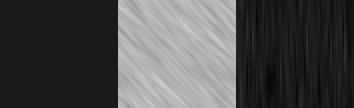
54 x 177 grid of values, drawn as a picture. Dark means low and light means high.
It is made of 1 by 3 panels. Panel 1,1: very low, flat. Panel 1,2: high, slanting down to the right, faint in contrast. Panel 1,3: very low, streaked downward, faint in contrast.
